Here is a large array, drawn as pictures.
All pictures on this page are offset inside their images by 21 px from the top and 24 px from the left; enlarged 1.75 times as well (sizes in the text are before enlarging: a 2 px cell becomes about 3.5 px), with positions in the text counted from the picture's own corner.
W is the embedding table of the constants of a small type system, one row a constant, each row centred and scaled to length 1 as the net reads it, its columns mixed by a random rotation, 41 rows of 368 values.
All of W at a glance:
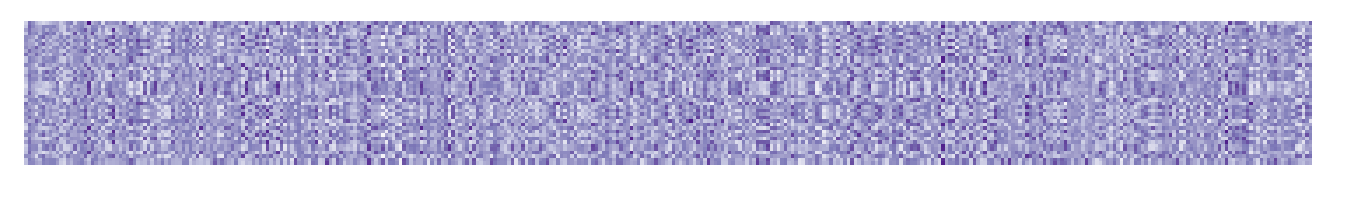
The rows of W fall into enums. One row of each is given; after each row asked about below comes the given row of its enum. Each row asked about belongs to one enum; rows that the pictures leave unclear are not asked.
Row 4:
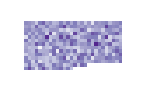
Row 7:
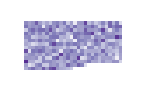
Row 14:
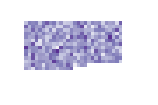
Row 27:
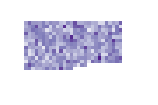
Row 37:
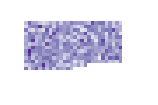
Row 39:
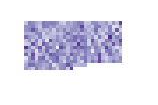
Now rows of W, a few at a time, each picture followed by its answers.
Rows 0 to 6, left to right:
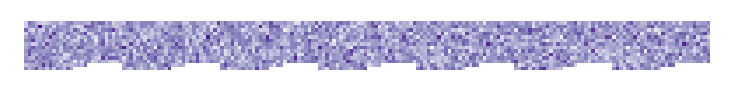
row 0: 37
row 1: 39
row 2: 27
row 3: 14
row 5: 7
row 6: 4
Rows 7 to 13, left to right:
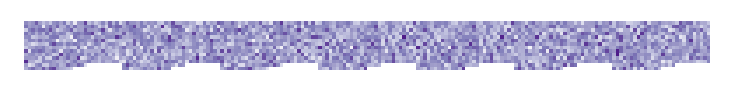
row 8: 27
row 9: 7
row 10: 39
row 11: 39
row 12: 4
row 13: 37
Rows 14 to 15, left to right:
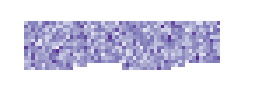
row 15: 27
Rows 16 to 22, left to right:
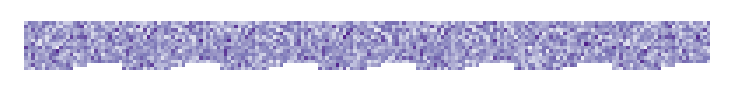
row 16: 14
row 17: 37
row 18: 37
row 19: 37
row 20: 37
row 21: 4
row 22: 14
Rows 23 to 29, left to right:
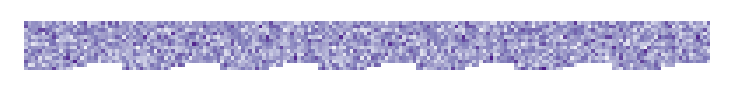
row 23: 7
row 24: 4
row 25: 27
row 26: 4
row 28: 7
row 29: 14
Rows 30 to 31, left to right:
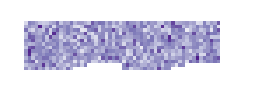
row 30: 37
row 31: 27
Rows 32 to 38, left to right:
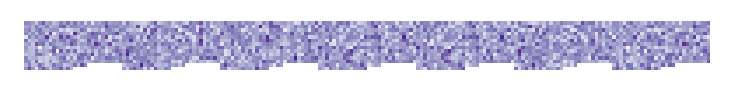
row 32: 4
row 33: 37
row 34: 27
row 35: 14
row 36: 14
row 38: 4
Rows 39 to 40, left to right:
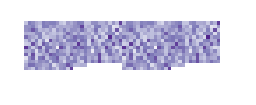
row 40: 39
